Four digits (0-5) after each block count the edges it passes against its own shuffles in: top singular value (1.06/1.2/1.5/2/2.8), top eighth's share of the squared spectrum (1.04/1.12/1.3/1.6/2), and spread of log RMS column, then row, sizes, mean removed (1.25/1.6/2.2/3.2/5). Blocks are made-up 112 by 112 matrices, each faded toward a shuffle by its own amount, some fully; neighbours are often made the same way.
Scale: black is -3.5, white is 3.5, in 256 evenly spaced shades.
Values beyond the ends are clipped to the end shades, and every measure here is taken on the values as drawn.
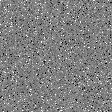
1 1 0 0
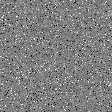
2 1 0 0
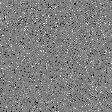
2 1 0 0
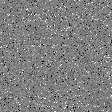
1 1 0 1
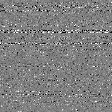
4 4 0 4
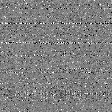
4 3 0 3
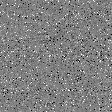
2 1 0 1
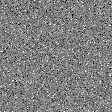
0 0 0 0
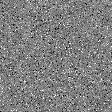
0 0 0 0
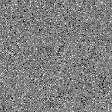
4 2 1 1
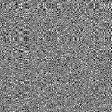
5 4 3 3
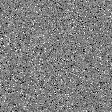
2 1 0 0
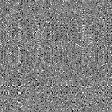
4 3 2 2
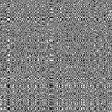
5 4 3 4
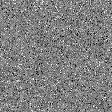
3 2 0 0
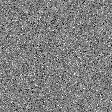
0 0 0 0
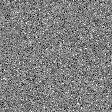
0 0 0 0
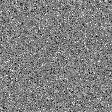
0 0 0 0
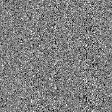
1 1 3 0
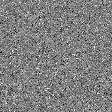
0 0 1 0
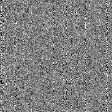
2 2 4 0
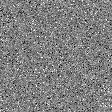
0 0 0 0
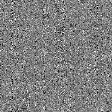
1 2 3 0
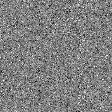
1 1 2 0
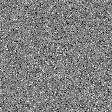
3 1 0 0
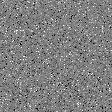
2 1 0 0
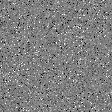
2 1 0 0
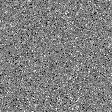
2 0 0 0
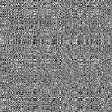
5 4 3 3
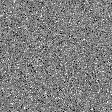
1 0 0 0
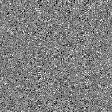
4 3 2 2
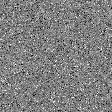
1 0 0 0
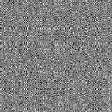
5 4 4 3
